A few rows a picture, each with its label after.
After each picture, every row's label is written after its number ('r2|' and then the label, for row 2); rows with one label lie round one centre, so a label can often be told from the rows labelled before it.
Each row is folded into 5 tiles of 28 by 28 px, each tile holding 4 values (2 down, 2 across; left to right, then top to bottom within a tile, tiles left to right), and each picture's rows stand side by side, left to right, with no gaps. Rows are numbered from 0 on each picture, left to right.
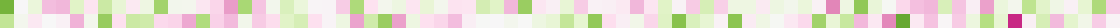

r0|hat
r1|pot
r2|hat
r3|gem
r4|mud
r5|mud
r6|pot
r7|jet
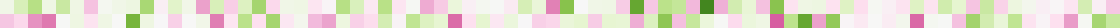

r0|gem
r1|hat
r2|gem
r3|jet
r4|hat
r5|hat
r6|hat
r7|mud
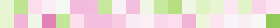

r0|pot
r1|gem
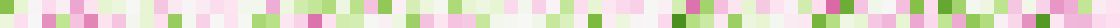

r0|pot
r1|mud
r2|gem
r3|gem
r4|mud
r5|mud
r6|hat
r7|pot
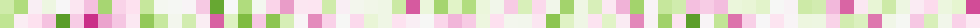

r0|pot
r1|hat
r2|jet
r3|gem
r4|hat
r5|jet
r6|jet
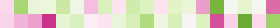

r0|gem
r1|hat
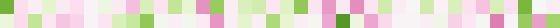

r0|mud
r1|hat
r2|pot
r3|hat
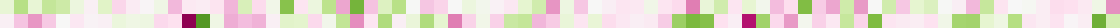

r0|gem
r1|pot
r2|hat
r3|jet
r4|mud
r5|pot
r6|mud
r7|mud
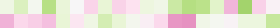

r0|gem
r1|gem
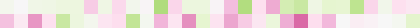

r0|gem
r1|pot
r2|gem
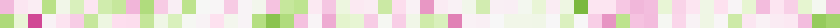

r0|jet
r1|mud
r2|pot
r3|jet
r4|pot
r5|mud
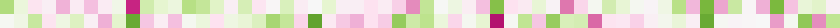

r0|mud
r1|gem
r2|mud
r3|hat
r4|jet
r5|hat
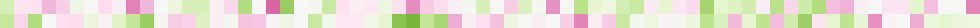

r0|mud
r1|jet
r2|mud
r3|jet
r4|gem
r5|hat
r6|jet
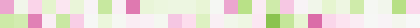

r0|jet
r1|gem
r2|jet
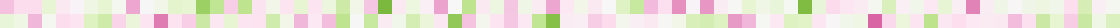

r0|jet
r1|gem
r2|gem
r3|mud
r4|gem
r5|jet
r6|jet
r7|gem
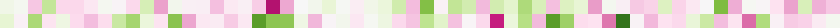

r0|mud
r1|mud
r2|jet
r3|hat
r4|pot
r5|pot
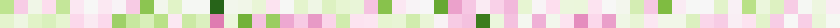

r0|mud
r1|hat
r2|gem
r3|pot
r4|gem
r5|gem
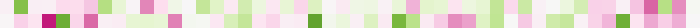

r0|pot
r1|jet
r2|mud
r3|gem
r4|pot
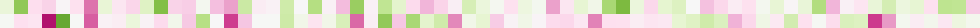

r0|pot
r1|pot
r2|hat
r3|jet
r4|gem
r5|jet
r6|jet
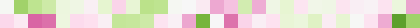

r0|gem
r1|pot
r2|mud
